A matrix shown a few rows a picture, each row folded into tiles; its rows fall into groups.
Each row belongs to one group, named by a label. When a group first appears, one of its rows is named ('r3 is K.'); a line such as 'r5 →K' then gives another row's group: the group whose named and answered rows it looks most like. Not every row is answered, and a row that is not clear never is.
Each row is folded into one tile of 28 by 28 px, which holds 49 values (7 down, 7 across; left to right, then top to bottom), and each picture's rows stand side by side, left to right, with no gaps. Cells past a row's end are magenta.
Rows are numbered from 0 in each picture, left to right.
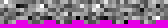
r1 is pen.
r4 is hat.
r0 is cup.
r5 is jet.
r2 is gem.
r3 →pen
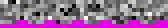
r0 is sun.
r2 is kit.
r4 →pen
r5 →gem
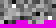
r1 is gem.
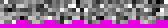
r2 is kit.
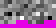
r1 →gem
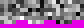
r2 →hat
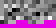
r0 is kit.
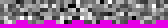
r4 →gem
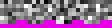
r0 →kit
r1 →hat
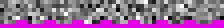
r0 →jet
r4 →cup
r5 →sun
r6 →pen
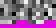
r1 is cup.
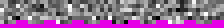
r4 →hat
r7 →gem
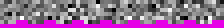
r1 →gem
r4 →jet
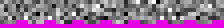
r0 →cup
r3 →pen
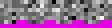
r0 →hat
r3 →jet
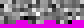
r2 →hat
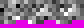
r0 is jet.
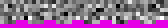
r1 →kit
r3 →kit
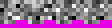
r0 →jet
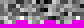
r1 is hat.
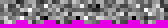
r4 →gem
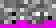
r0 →hat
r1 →gem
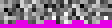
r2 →cup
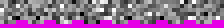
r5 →gem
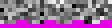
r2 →cup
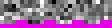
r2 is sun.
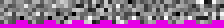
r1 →gem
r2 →cup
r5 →cup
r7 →sun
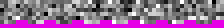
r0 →jet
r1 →cup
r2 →pen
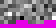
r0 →gem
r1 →cup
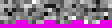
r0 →kit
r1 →cup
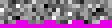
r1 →cup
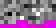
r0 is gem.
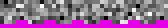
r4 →cup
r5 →gem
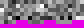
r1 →pen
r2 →sun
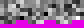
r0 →pen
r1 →cup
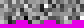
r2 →cup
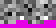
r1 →jet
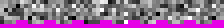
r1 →pen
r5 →cup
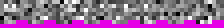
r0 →pen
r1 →jet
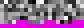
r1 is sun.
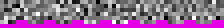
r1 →gem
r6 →cup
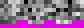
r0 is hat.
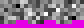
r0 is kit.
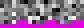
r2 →jet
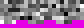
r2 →kit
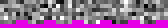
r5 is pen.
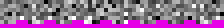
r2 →jet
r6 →gem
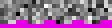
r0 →cup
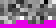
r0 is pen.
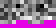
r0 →sun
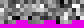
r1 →pen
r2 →cup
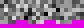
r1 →cup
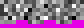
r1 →jet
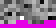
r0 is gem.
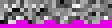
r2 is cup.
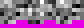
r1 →hat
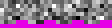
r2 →pen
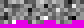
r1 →jet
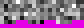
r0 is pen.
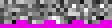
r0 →hat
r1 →sun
